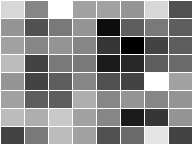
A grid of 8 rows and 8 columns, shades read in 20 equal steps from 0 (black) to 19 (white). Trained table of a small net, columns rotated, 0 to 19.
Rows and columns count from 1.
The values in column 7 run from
4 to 19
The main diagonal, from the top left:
16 6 11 9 6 11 4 5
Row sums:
102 61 59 57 75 81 81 76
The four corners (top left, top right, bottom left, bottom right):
16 6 5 5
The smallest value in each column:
5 5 7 9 1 0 4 5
